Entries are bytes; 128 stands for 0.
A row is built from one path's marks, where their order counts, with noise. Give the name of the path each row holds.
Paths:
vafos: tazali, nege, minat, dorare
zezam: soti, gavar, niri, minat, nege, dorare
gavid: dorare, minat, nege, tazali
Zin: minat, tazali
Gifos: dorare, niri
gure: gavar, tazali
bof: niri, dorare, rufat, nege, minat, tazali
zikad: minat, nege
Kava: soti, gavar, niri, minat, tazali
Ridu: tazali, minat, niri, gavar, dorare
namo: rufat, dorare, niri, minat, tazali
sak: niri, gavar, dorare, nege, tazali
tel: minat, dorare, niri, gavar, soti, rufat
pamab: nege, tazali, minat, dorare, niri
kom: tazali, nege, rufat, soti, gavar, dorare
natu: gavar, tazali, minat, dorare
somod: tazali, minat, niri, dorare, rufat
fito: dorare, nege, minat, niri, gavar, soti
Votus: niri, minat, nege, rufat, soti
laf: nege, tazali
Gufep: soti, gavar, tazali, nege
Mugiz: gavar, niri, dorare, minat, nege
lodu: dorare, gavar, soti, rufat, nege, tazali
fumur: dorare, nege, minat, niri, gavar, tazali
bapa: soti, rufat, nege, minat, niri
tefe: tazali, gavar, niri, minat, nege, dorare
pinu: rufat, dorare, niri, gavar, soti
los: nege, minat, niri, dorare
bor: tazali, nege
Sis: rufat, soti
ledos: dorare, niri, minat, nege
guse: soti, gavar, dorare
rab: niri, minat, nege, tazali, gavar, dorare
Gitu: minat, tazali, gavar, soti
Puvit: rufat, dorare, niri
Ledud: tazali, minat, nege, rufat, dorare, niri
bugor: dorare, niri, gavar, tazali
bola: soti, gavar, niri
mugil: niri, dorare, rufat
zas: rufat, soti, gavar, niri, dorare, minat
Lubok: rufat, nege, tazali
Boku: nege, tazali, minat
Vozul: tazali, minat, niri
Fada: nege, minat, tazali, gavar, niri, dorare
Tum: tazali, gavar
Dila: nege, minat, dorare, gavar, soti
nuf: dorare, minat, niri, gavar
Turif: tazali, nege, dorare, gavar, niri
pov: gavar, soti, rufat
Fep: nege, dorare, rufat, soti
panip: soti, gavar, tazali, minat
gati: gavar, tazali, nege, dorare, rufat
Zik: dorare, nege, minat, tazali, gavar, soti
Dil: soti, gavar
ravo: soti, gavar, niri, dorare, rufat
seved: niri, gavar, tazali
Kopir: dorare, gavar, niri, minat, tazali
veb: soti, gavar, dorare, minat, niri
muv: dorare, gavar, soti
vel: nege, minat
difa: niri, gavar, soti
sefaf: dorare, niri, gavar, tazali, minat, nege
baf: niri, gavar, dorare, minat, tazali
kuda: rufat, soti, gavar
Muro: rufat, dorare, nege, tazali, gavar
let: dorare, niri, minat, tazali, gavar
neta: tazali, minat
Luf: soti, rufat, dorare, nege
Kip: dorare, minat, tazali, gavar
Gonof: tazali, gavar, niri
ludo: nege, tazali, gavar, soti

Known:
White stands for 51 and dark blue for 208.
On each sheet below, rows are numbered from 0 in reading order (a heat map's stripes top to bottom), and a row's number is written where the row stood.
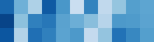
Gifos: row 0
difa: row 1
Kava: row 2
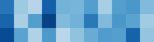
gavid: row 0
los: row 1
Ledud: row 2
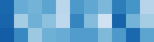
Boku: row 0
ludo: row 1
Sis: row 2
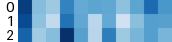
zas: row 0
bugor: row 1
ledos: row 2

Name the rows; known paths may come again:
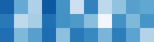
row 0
Gifos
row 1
muv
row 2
vel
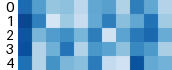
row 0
laf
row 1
Lubok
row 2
Gitu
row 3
Fada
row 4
Gufep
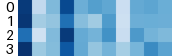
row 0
Mugiz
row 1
sak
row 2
fito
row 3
baf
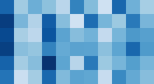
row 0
ludo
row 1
bof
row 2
Kopir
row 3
zas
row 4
ledos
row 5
Zik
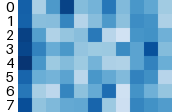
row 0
los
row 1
pamab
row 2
gure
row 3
Vozul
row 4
Gonof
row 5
Boku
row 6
Fep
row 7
pov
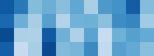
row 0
neta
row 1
vafos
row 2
sefaf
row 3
fumur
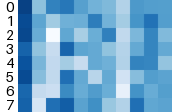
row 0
difa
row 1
kuda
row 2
Muro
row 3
Kip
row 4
kom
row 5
bugor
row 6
lodu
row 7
zezam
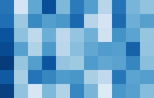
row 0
Dila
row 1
Dil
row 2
Turif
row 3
Ledud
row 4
rab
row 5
bola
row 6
gati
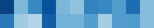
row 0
Votus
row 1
gavid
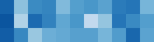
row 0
bapa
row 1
Kava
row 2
Sis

